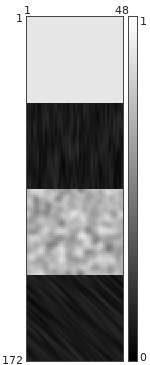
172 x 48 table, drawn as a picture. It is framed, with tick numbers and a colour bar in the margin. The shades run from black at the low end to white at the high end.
The table splits into 4 rows of 1 panel. Panel 1,1: very high, flat. Panel 2,1: very low, streaked downward, faint in contrast. Panel 3,1: high, blotchy. Panel 4,1: very low, slanting down to the right, faint in contrast.
